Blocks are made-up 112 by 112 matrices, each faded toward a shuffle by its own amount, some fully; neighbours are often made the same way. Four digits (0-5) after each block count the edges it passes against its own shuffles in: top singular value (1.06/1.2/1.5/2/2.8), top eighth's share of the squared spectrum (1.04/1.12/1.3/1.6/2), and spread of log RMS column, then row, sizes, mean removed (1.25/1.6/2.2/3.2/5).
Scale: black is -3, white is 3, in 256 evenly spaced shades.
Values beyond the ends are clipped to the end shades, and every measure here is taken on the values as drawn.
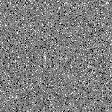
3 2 1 1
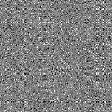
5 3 3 2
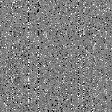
4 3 2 1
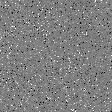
0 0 0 0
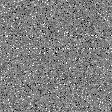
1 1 0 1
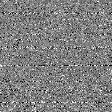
2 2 0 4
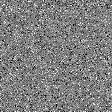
0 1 0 2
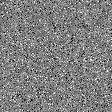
0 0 0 0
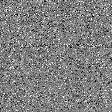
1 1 0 2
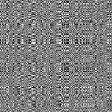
5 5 4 4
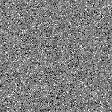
3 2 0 1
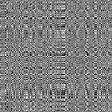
5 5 4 4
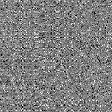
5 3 2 2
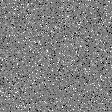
1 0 0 0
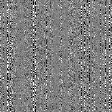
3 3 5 0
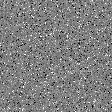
0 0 0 0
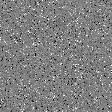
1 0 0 0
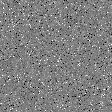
0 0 0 0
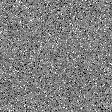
0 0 0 0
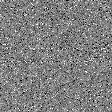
1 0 0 1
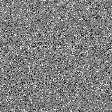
1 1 0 3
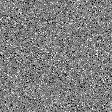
0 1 0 1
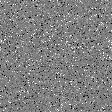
2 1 0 0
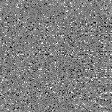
4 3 1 2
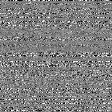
2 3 0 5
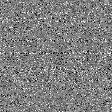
1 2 0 3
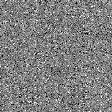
3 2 1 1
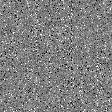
1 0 1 0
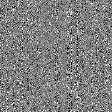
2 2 3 0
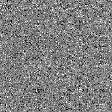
4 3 2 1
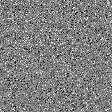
3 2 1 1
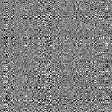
5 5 4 4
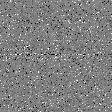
3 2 0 1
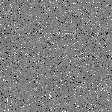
2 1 0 0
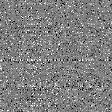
4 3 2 2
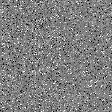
1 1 2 0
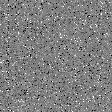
1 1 1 0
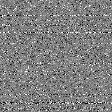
2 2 0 3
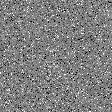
2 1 0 0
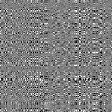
5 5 4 4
